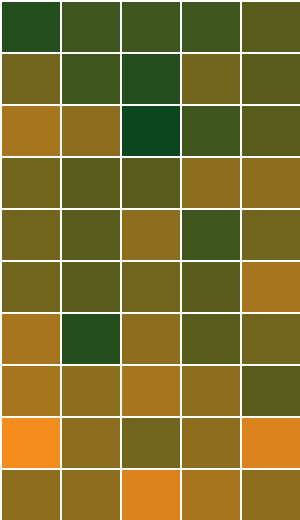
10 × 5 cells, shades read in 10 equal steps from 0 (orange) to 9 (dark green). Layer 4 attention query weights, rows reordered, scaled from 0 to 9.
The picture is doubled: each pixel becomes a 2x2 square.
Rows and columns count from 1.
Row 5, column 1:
5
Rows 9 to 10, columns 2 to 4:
4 5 4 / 4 1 3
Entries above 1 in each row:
5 5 5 5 5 5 5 5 3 4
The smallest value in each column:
0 4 1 3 1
